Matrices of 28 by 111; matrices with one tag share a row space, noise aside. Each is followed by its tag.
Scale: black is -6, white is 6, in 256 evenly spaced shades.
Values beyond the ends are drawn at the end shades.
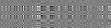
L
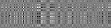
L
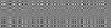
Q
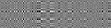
L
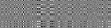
L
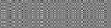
Q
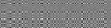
Q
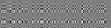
Q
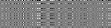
L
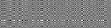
Q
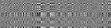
L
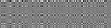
Q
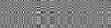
L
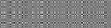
Q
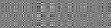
L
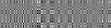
L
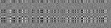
Q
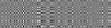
L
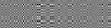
L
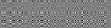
Q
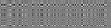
Q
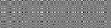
Q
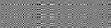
L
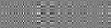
L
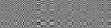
L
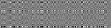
Q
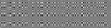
Q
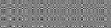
Q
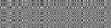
Q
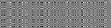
Q
